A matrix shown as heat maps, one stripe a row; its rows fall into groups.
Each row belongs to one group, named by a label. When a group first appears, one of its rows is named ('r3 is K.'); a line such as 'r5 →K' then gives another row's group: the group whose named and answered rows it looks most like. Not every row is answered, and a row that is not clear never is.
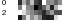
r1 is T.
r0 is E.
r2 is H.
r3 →T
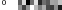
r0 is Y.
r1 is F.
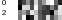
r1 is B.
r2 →T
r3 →Y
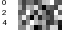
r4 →F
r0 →E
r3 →Y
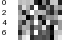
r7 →T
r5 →T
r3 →Y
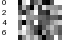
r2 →B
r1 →Y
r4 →B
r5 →H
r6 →H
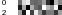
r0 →T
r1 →E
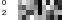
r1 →E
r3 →F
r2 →Y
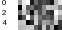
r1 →E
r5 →H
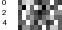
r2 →H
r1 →B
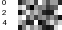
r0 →F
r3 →H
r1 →Y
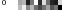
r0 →Y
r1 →H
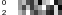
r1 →F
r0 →E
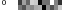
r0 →E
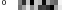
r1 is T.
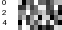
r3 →Y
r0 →B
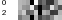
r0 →Y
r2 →Y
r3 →Y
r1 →H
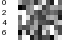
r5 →E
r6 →E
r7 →T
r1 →B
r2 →H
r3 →H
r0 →F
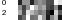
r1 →F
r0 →T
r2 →F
